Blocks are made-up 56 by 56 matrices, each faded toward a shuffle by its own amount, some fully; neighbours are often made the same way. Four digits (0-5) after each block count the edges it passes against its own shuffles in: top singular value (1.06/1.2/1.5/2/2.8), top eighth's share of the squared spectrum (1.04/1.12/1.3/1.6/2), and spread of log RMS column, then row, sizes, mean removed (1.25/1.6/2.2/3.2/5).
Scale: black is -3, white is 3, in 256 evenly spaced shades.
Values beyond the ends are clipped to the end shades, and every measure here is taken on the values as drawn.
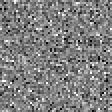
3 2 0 0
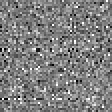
3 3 1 2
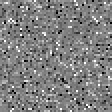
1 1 0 0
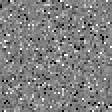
1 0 0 0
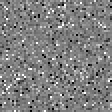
0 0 0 0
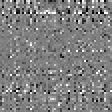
4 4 3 3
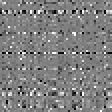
5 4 2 3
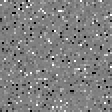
0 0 0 0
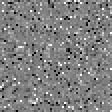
2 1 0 0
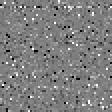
2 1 0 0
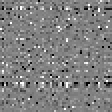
4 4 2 2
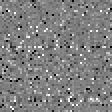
3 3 0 1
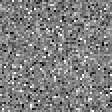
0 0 0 0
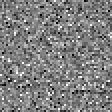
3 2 0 0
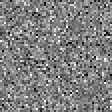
2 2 0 0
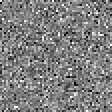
3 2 0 0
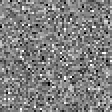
0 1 0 0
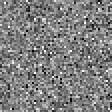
0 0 2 0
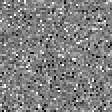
0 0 0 0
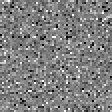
2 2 0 1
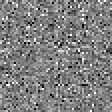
3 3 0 1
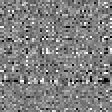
4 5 2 3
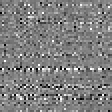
4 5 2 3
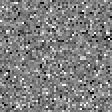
1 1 0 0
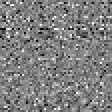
3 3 1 2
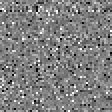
2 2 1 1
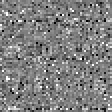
3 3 0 2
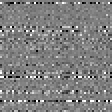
4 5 1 4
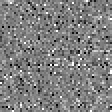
3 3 1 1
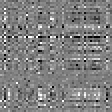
5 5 3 3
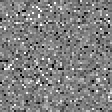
3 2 1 1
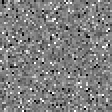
0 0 0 0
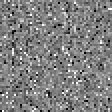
1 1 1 0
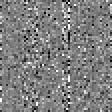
2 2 3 0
